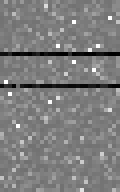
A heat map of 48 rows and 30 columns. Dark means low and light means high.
Histogram: skewed, a long tail of low values. Slope: none. Average level on the scale: 50%. Odd lines: rows 14 and 22.
